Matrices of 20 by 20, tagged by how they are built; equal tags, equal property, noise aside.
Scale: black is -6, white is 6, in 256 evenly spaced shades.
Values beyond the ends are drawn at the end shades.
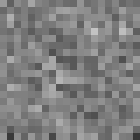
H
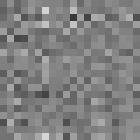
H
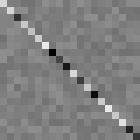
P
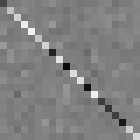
P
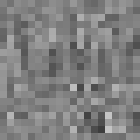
H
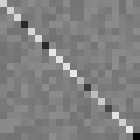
P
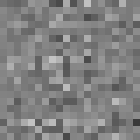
H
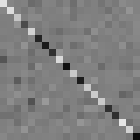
P
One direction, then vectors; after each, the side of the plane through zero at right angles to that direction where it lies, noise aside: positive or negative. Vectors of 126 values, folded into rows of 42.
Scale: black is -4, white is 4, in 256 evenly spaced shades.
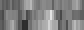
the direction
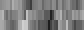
negative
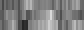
positive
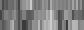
positive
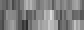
positive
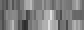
positive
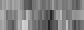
negative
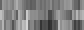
negative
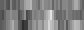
positive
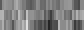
negative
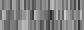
negative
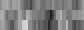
negative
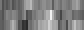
positive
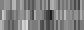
negative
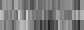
negative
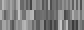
negative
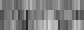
positive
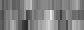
positive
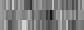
negative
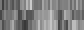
positive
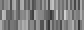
negative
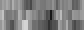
negative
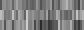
negative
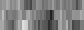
negative
